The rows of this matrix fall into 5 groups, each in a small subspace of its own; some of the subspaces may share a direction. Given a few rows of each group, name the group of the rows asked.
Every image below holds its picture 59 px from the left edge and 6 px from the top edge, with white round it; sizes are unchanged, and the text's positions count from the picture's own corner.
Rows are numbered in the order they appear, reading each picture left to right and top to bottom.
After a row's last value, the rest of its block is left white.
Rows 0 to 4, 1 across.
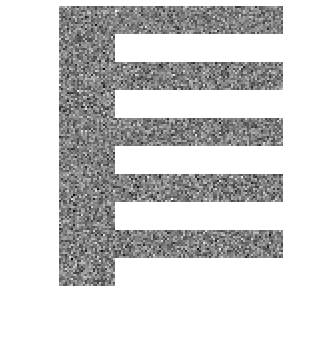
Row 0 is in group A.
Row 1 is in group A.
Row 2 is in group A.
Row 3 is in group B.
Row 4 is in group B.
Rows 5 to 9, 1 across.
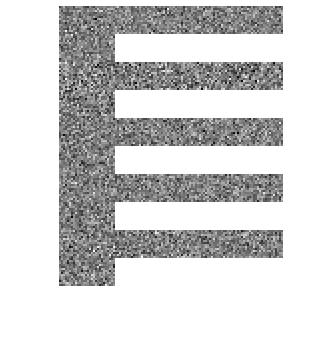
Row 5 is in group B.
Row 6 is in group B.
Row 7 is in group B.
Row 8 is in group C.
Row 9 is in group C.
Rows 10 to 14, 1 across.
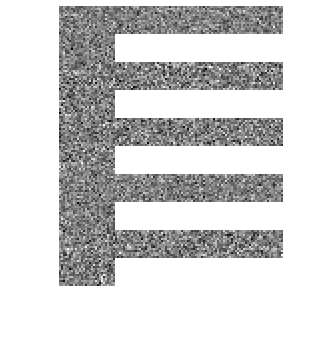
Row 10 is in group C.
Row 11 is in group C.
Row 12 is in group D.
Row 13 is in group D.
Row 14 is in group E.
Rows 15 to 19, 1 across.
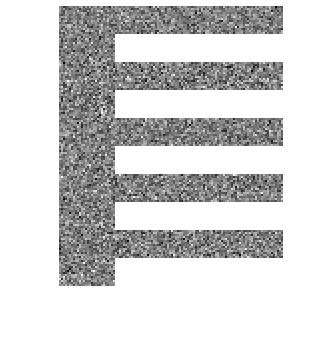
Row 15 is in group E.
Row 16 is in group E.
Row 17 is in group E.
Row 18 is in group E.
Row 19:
D
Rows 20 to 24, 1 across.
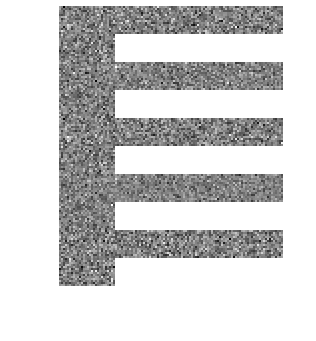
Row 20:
E
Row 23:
A
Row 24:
C
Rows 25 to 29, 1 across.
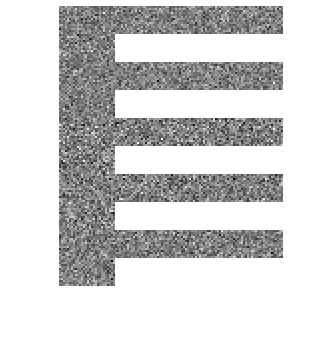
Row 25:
A
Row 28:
E
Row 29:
A
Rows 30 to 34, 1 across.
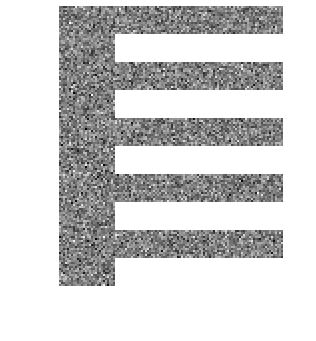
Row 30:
C
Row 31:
B
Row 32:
A
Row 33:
B
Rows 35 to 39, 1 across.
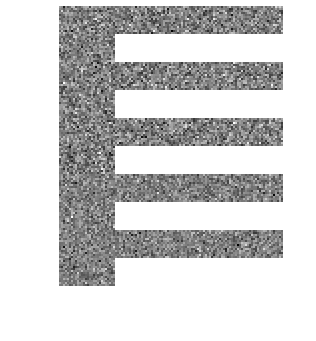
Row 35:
B
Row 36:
E
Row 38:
C
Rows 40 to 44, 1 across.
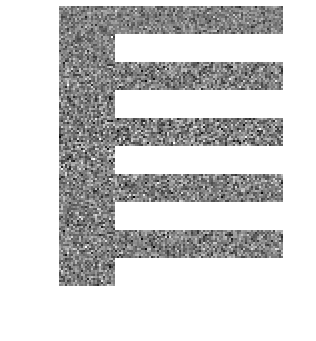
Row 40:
A
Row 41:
E
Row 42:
D
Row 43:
E
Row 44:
B
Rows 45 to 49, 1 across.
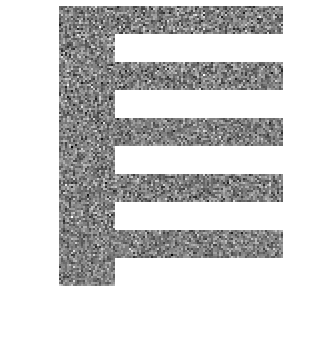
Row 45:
D
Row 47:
B
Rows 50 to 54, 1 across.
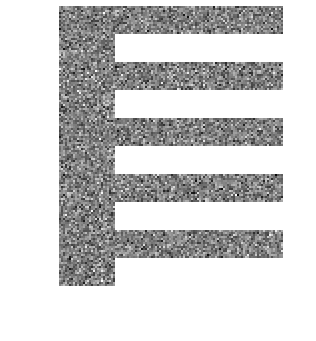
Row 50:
D
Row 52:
D
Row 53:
E
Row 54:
E
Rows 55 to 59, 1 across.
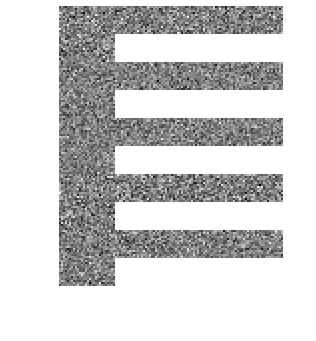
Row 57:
A
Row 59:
E
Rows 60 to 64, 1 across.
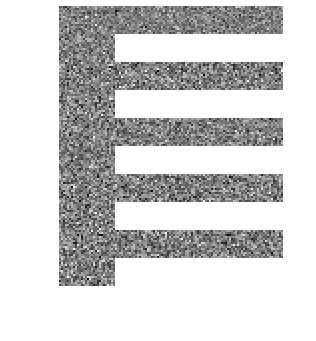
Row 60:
A
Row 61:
E
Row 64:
E
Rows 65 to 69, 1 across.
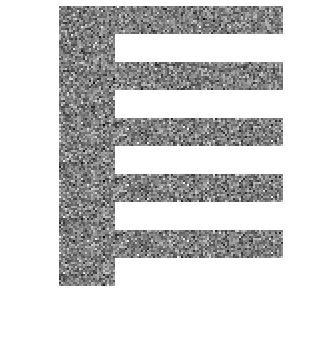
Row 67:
D
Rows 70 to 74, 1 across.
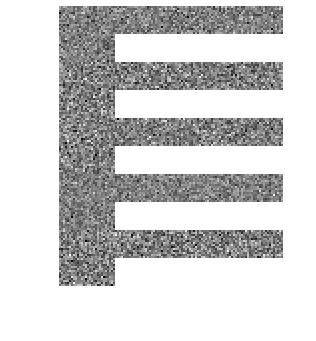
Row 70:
A
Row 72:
E
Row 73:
C
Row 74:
A
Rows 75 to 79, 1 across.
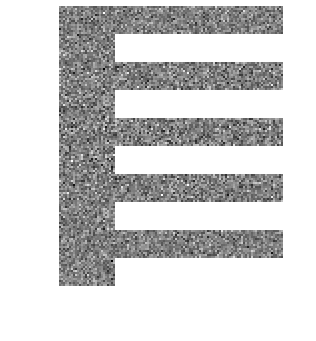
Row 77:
C
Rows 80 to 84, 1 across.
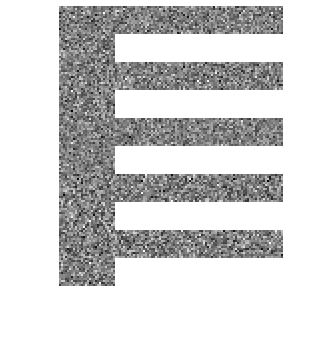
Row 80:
D
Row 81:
B
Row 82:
B
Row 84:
E
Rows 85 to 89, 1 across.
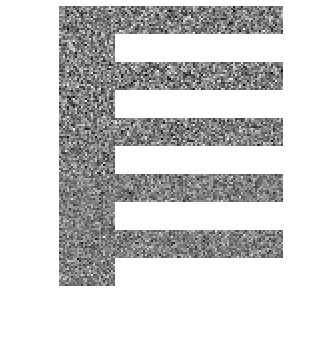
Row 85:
E
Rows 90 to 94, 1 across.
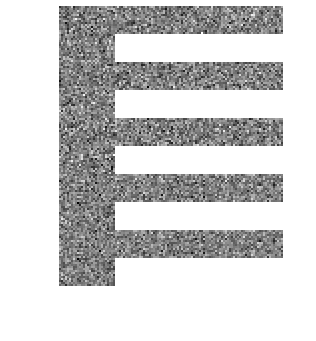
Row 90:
B
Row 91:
D
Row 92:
C
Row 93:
D
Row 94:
D
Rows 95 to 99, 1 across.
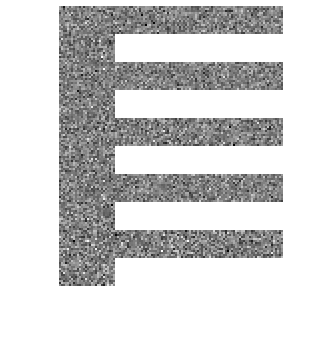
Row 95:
B
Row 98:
A
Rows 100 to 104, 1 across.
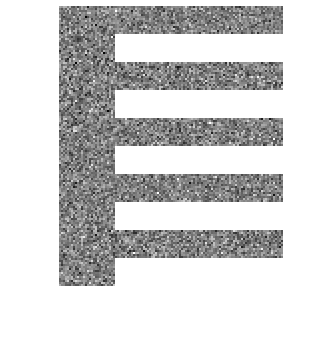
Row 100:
A
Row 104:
E
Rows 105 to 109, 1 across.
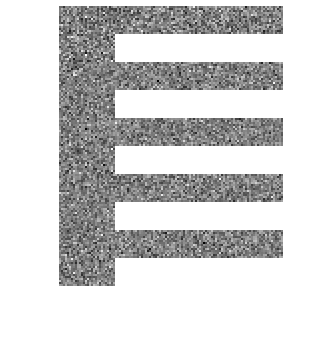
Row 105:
A
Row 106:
C
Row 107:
A
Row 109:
E
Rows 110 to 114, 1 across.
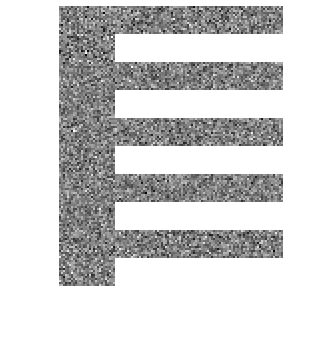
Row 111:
B
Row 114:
C
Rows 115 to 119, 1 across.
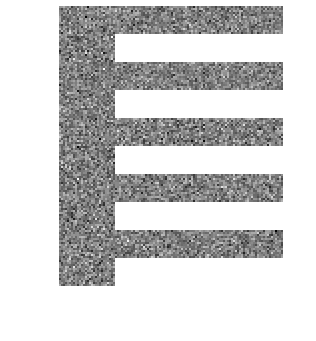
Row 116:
A
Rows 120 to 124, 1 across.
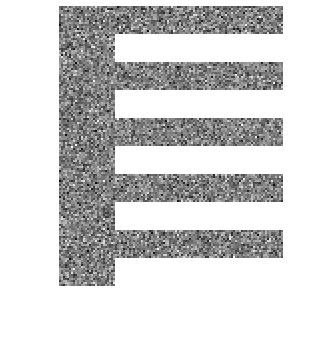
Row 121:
C
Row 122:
B
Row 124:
C
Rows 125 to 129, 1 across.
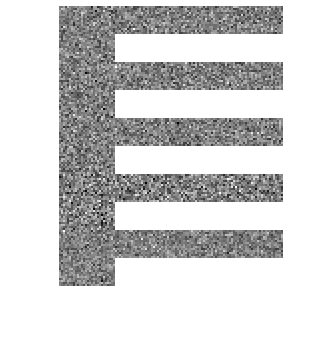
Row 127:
C
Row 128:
E
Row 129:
B
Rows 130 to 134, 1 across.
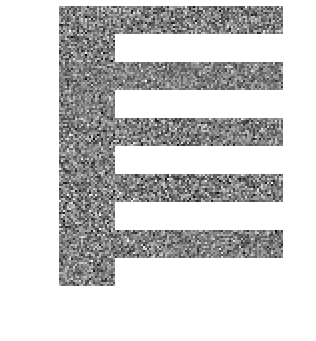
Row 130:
A
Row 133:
C
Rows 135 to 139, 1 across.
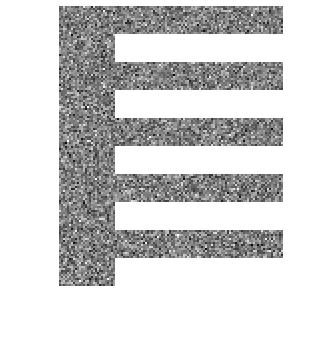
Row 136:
A
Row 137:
E
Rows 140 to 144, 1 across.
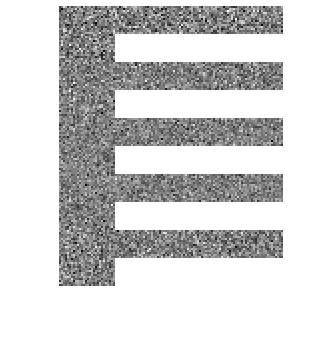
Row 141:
B
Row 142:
A
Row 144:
B
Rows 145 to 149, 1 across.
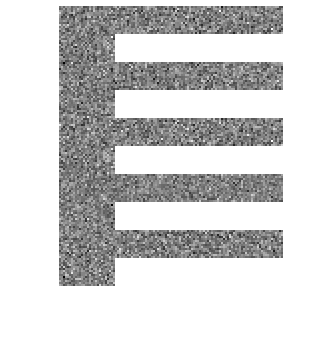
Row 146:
B
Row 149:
C
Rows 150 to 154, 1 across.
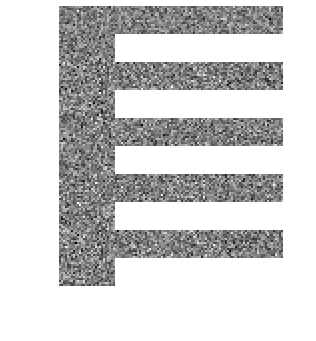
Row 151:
B
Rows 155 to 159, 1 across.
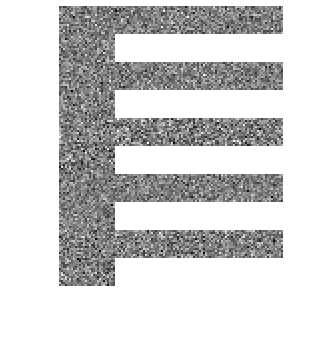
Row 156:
E
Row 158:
A
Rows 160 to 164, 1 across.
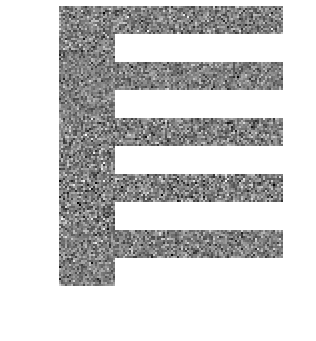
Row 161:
B
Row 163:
D
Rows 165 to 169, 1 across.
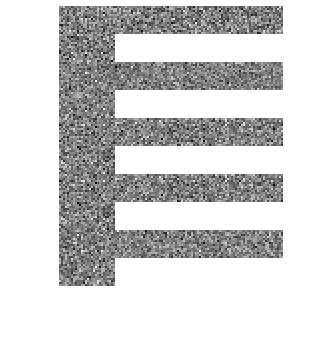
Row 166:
A
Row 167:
D
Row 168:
D
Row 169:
E
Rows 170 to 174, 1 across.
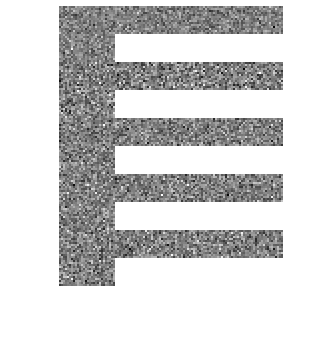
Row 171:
D
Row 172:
D
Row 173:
A
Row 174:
B
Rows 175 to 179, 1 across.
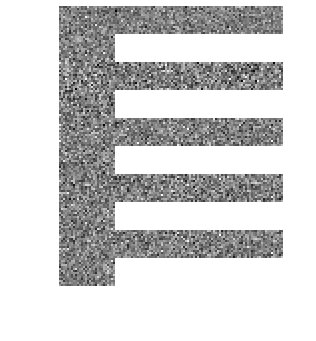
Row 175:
A
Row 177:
D
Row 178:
A
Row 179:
A
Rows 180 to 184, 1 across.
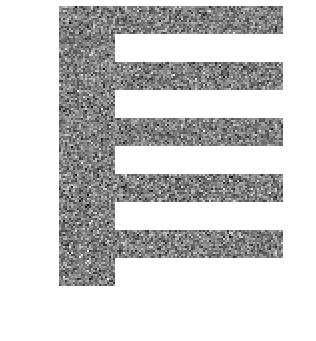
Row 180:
C
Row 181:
A
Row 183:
C
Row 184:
C
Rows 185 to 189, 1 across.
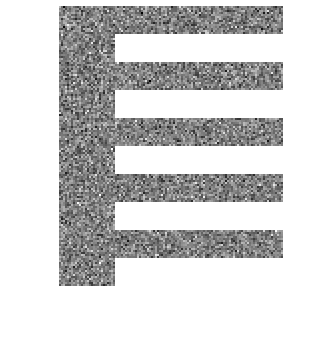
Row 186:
B
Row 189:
E
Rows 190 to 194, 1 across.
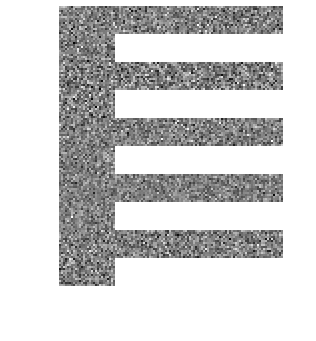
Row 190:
B
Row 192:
A
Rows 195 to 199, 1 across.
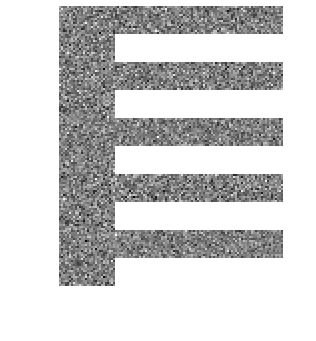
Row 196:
A
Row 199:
A
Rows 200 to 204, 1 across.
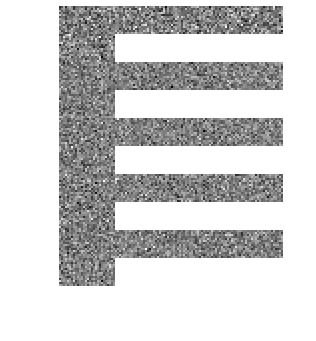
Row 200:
B
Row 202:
B
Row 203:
A
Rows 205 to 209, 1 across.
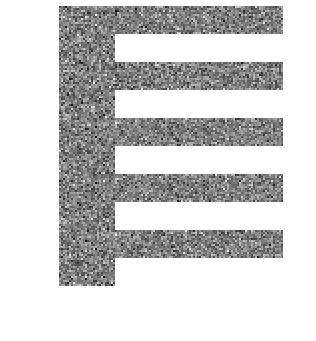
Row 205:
A
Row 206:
C
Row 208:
A
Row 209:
A
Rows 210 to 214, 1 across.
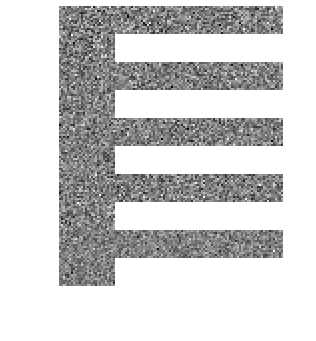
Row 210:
E
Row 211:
B
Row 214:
C
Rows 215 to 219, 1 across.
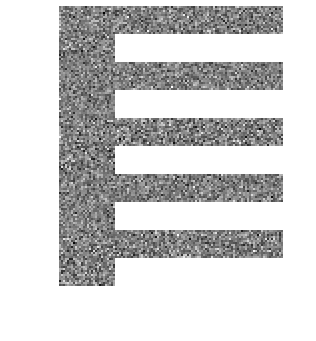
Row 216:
B
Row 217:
D
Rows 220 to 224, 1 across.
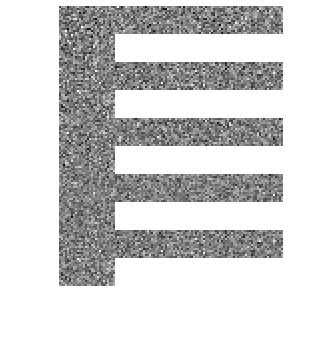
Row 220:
E
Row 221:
D
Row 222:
C
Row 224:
D
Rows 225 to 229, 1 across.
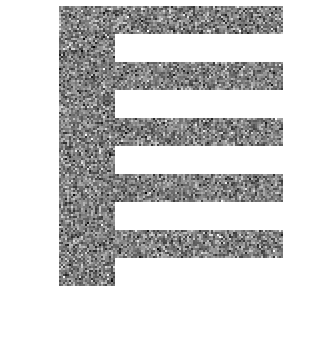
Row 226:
A
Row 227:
E
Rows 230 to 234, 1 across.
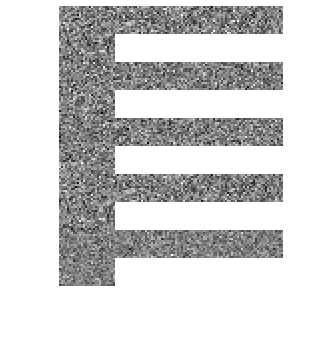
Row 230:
B
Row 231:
B
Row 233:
B
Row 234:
B
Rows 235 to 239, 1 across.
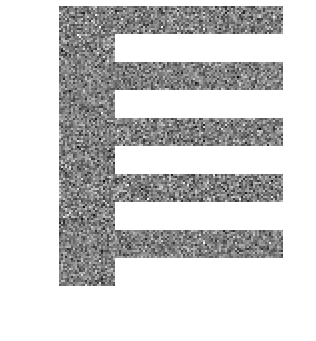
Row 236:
B
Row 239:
E
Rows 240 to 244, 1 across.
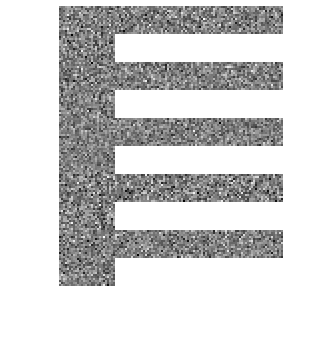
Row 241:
E
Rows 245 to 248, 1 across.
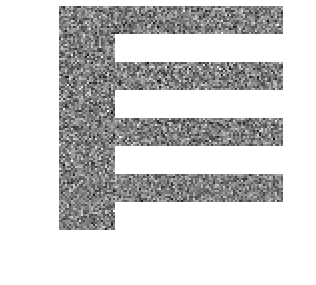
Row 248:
C
